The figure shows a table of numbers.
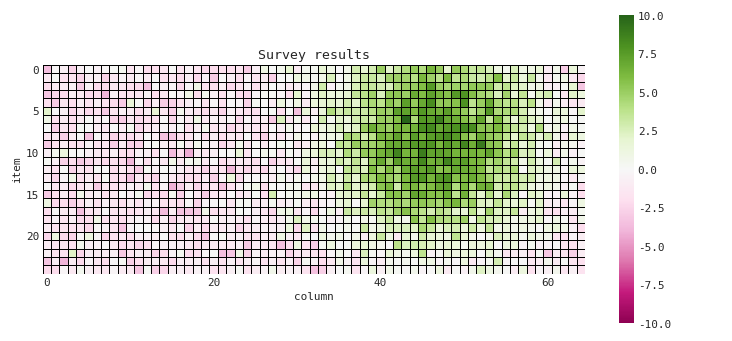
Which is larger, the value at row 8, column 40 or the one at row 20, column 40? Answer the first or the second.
the first
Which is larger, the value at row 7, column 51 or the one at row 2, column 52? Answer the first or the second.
the first
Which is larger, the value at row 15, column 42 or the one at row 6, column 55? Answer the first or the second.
the first
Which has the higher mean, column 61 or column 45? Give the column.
45
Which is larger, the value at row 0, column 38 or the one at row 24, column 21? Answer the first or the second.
the first
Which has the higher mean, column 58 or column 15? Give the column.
58
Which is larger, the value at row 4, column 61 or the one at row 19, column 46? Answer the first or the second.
the second
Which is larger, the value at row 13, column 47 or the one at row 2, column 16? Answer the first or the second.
the first
